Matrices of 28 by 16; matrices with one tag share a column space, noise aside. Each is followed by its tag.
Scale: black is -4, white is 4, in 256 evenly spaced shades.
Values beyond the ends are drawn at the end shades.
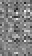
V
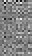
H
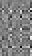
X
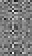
H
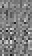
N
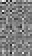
H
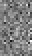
N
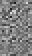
V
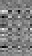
X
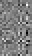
N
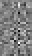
N
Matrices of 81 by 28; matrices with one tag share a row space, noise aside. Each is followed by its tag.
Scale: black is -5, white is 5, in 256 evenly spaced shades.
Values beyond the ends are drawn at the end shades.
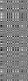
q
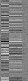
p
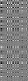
q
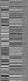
p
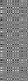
q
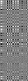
q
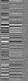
p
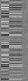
p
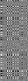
q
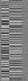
p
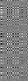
q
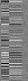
p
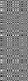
q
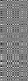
q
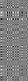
q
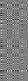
q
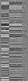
p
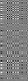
q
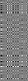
q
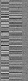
p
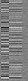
p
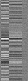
p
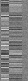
p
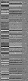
p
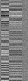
p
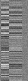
p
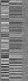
p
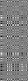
q
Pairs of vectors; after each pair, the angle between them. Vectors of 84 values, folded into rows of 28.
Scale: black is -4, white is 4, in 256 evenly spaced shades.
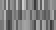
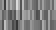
partly aligned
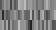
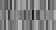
partly aligned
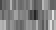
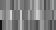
partly opposed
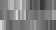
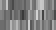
partly opposed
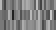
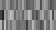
orthogonal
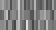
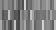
partly opposed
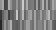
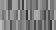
partly opposed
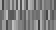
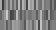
nearly parallel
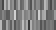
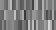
orthogonal
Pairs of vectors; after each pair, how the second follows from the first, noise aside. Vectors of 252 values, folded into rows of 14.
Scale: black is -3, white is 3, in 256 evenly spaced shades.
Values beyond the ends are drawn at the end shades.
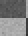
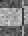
wrapped around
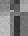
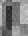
wrapped around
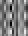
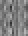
shrunk
